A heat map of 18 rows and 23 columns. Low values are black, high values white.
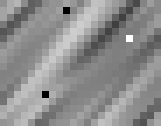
Three lone cells stand out: one far higher and two far lower than their neighbours. The distribution is heavy-tailed on both sides. The grain runs diagonally up to the right. No row or column stands out.
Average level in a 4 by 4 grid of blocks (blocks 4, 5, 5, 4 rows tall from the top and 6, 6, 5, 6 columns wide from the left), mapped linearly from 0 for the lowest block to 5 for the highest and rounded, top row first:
2 3 4 1 / 2 5 0 1 / 4 3 2 3 / 5 2 4 2
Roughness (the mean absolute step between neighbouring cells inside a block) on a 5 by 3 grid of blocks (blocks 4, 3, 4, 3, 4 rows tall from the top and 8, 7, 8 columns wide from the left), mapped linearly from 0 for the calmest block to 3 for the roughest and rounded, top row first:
232 / 123 / 110 / 301 / 212
